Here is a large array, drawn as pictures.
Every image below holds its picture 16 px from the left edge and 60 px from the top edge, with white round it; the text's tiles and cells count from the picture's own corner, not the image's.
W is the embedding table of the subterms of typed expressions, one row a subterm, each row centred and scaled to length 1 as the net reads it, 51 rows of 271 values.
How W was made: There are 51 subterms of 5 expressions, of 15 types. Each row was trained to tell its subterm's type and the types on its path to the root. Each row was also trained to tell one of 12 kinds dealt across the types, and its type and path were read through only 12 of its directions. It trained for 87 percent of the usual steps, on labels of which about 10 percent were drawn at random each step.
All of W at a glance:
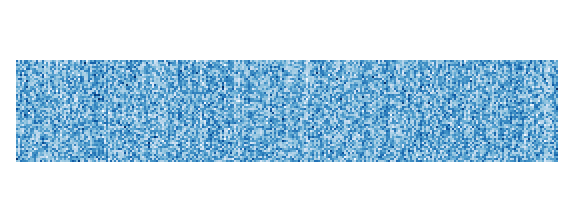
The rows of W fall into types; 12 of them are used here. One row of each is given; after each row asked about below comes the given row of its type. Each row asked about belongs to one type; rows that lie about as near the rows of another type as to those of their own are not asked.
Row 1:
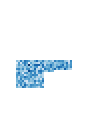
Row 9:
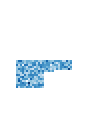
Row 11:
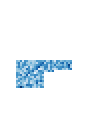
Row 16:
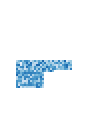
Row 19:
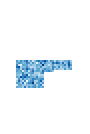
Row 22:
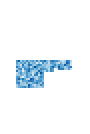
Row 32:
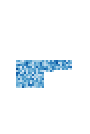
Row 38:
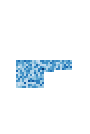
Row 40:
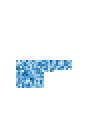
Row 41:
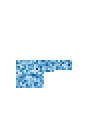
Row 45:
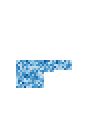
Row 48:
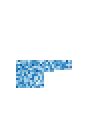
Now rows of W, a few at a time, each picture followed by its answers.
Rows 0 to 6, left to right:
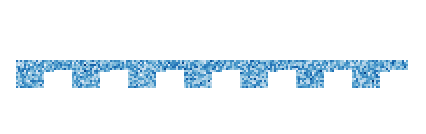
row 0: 41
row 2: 48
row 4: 48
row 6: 40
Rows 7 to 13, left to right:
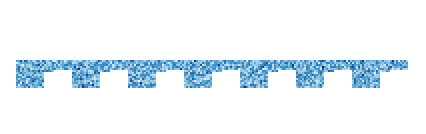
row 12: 11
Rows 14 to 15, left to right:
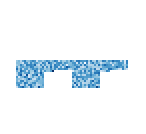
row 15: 1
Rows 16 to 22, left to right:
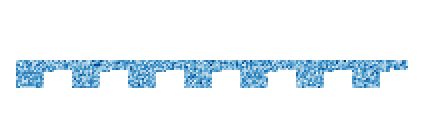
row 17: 41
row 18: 41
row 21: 38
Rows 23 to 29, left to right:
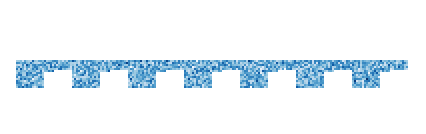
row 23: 11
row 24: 48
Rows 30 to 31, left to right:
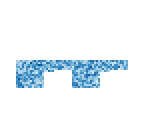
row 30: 11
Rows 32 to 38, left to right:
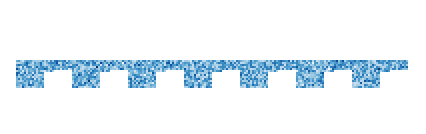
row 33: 45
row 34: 22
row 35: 32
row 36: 32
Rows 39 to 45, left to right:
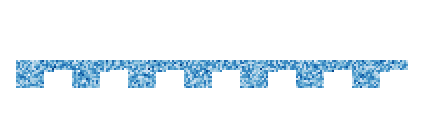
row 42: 40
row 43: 41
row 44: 11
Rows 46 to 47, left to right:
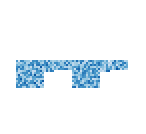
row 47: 40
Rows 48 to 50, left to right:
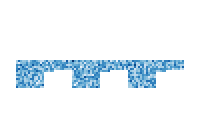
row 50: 1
